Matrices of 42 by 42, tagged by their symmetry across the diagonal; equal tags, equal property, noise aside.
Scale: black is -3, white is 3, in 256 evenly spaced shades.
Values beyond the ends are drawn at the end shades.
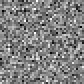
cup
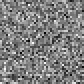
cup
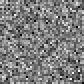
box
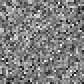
box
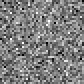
cup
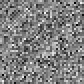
box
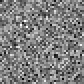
box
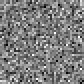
box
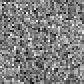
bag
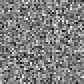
bag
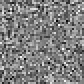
bag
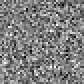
bag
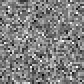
cup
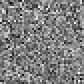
bag
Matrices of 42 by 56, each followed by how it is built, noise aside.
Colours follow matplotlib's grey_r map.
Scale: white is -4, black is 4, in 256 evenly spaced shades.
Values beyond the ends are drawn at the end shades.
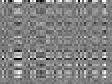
low rank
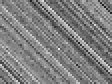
Toeplitz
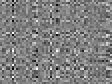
low rank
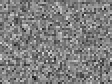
noise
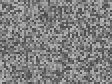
noise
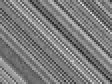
Toeplitz
